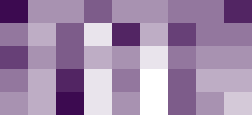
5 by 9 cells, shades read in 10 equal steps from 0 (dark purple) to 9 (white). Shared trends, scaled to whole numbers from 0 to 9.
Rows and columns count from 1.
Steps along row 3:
up down up down up down up same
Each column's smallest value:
0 5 0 3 1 5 2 4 1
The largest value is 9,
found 2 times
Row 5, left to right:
5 6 0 8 5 9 3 5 7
